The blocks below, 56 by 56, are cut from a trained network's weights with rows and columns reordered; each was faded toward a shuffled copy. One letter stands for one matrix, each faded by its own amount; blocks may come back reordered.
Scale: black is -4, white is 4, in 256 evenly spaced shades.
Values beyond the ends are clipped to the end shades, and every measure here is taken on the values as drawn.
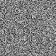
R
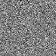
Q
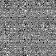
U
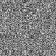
R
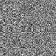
R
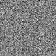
R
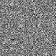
R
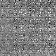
U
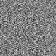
R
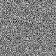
R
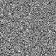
Q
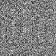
R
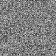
R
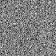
R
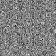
R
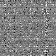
U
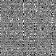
U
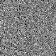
Q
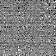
U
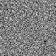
R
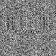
R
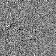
Q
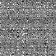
U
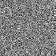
Q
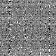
U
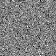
Q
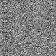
R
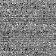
U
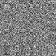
R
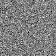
Q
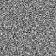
R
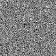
Q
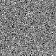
Q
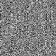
R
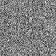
R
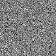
Q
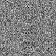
R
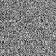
R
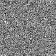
Q
